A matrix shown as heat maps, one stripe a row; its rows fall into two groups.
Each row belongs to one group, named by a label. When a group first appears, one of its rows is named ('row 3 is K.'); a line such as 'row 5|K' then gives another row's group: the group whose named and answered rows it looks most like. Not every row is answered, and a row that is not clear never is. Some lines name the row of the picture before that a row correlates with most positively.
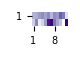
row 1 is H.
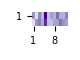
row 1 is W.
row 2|W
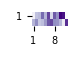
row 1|H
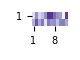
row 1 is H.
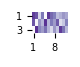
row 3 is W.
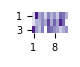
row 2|H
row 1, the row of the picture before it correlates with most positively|3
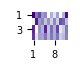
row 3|W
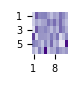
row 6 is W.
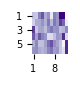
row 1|H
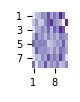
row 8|W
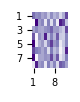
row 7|W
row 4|W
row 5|W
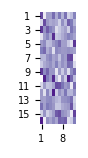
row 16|W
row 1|W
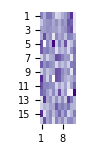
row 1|H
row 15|W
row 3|H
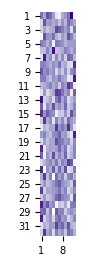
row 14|W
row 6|W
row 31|H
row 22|H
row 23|W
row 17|H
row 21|W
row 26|W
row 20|W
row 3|H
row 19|H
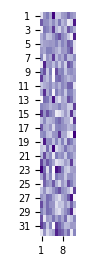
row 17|W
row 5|H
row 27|H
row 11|H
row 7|W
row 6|H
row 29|H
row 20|W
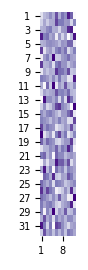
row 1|H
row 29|W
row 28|H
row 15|H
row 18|W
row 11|W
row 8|W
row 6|W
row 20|H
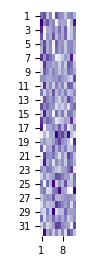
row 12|W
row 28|H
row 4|W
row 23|H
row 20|W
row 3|W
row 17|W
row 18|H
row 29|W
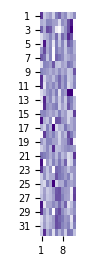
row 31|H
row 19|H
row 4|H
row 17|W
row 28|W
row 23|W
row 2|H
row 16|W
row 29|W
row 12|H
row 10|W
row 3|H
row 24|H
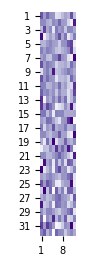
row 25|H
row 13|W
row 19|W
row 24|H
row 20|H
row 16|H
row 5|H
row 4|W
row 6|H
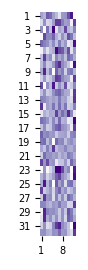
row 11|W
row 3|W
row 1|H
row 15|H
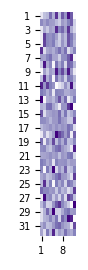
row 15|W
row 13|W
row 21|H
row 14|H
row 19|W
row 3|H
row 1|H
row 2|H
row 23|W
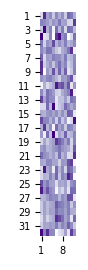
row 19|H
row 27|H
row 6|H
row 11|H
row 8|W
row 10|H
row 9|W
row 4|W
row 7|W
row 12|H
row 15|H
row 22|H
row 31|H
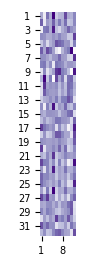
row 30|H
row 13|H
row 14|W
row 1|W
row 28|H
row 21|W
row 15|H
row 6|H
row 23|W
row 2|W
